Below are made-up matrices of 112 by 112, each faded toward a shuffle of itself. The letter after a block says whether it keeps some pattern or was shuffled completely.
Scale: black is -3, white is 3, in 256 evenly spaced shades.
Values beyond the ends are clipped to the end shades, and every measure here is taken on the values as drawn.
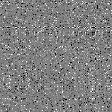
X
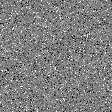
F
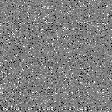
X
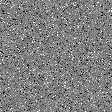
F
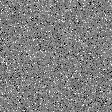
F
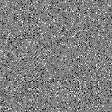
X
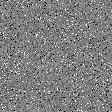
F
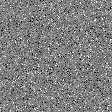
F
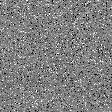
F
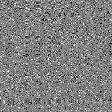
X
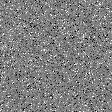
F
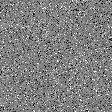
F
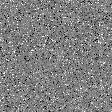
F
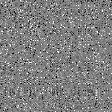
X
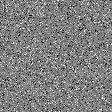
F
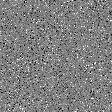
F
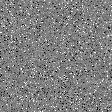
F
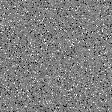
F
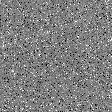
F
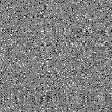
X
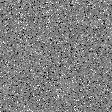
F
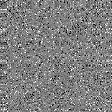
X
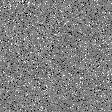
F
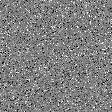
F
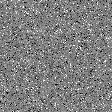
F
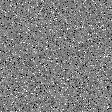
F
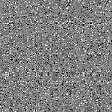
X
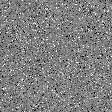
F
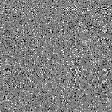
X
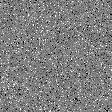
F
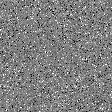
F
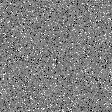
F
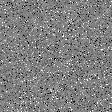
F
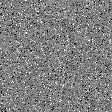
F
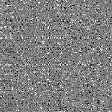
X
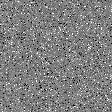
F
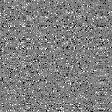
X
